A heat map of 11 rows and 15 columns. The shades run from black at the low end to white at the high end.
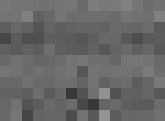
On average the colour sits 40% of the way up the scale. Stripes running across repeat 2 times from top to bottom. Values change most from cell to cell in the bottom middle. In the bottom middle lies a patch that is rougher than the rest.
